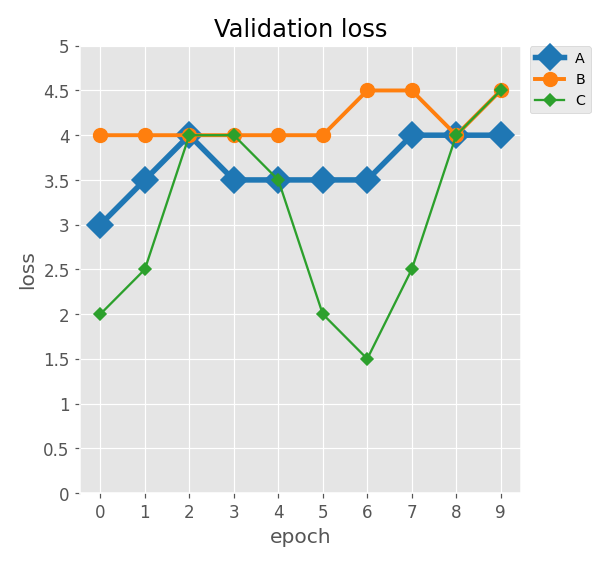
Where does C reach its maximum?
9
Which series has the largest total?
B
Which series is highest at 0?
B
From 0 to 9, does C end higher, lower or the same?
higher
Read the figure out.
Title: Validation loss
x-axis: epoch, ticks 0 1 2 3 4 5 6 7 8 9
y-axis: loss, ticks 0 0.5 1 1.5 2 2.5 3 3.5 4 4.5 5
Legend: A, B, C
Values:
A: 3 3.5 4 3.5 3.5 3.5 3.5 4 4 4
B: 4 4 4 4 4 4 4.5 4.5 4 4.5
C: 2 2.5 4 4 3.5 2 1.5 2.5 4 4.5
